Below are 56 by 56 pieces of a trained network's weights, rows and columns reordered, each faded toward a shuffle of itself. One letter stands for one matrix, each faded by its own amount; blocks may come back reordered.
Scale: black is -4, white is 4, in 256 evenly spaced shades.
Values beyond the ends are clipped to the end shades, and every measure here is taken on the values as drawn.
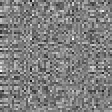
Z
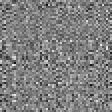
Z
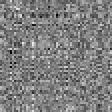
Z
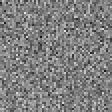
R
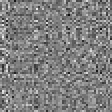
Z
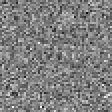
R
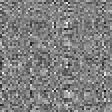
Z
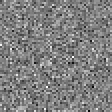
R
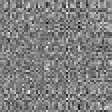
Z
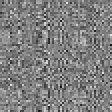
Z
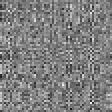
Z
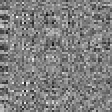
Z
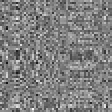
Z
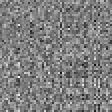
Z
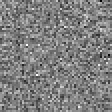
R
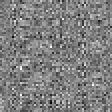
Z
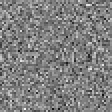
R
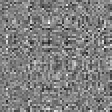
Z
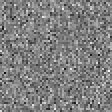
R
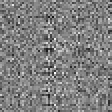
Z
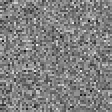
R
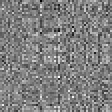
Z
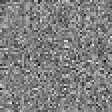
R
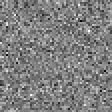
R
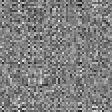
Z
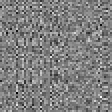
Z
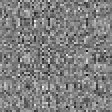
Z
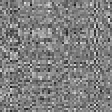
Z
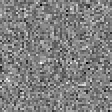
R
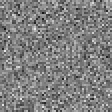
R
